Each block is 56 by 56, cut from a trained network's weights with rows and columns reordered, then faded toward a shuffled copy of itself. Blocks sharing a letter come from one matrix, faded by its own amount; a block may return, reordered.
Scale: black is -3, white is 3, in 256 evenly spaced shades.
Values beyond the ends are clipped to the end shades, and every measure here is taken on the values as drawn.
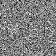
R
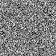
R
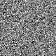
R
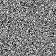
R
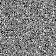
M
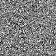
R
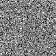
M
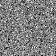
M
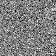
M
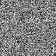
M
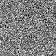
R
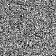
R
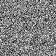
R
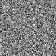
R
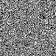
M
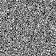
R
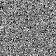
M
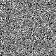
M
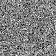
M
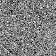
M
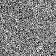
R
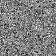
M
